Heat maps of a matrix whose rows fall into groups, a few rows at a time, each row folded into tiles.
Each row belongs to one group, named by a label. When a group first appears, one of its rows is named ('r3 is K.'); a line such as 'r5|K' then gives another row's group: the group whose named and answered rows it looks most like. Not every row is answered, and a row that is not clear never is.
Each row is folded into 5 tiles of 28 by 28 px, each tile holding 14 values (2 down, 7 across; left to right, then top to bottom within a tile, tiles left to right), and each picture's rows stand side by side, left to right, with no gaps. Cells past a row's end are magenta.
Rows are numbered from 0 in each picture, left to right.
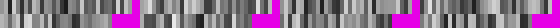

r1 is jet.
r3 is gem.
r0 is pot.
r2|gem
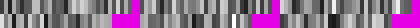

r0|pot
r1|pot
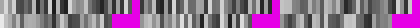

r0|pot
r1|pot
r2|jet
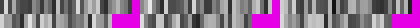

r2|pot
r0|pot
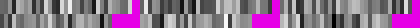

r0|gem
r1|pot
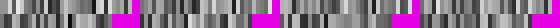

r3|gem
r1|gem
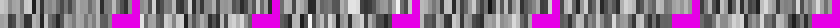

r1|pot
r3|jet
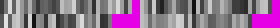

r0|gem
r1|pot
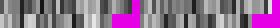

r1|gem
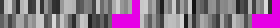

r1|pot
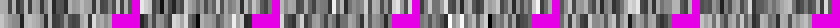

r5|pot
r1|jet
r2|jet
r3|gem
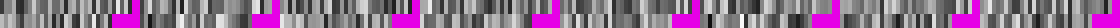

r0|pot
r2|pot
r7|jet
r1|gem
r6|jet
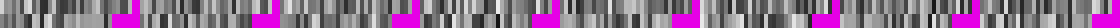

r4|pot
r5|pot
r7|jet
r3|jet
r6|pot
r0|jet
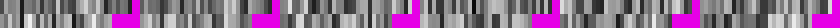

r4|jet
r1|pot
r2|jet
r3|pot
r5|jet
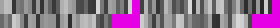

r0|gem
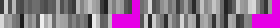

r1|gem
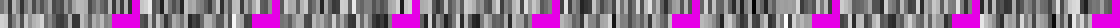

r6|jet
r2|gem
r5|pot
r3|jet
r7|pot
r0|pot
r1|jet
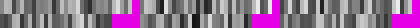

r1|jet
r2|gem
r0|gem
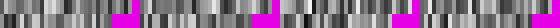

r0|jet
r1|gem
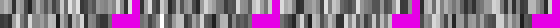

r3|gem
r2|jet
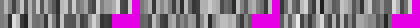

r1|gem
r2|gem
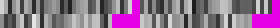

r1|pot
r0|jet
